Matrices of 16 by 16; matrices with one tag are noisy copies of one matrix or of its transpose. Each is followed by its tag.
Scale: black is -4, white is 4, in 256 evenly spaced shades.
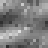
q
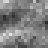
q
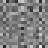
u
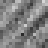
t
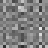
u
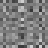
u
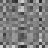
u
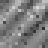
t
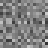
u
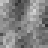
q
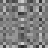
u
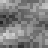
q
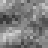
q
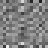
u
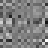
u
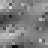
q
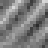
t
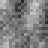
q
